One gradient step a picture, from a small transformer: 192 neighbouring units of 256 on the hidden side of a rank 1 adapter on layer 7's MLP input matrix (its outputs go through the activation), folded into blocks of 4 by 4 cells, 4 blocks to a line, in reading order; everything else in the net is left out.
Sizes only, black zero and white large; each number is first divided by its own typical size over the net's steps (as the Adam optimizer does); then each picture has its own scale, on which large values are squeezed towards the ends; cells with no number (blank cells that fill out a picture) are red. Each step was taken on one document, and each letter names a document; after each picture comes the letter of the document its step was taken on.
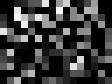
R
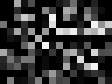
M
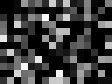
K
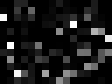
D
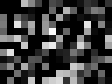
K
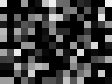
K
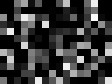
R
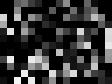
R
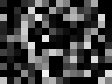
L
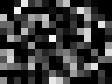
R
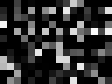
M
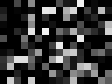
M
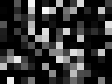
M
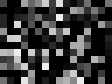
K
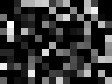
R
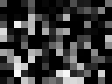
K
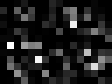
D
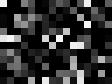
K
